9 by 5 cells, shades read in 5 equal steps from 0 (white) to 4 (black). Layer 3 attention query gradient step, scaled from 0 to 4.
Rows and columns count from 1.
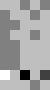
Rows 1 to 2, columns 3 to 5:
2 1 2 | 1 2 1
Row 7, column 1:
2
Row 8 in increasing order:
0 1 1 3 4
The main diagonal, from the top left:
1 1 1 2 1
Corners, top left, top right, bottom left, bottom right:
1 2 1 1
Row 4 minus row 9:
1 0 0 0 0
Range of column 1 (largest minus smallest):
2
